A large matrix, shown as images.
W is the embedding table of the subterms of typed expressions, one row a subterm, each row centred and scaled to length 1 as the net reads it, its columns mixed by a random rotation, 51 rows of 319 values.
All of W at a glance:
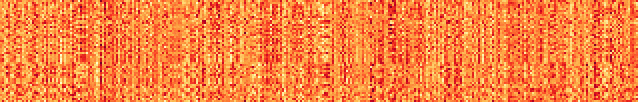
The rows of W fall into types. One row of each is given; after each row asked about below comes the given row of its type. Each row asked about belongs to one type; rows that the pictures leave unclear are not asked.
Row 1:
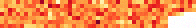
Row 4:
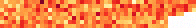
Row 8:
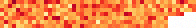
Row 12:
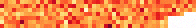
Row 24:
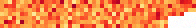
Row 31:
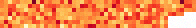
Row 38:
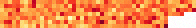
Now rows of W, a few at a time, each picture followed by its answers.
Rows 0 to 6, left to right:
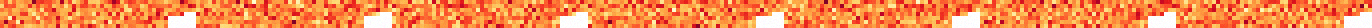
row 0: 24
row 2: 12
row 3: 12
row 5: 24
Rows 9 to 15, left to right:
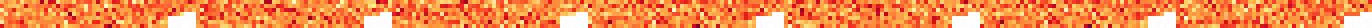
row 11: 1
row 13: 8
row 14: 12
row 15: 31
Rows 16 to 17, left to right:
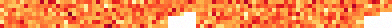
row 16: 12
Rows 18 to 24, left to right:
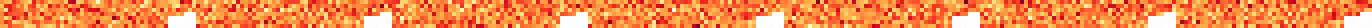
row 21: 12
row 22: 31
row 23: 4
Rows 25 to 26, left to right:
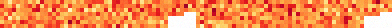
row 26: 8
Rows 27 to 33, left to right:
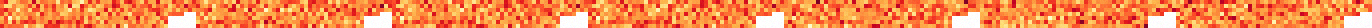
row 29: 31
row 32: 38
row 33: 8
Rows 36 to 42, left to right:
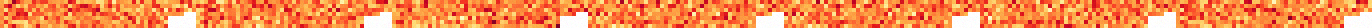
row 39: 31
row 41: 31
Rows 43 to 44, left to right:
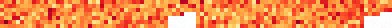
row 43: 24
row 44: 38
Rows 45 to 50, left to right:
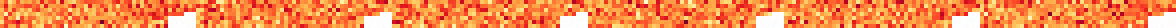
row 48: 1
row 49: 24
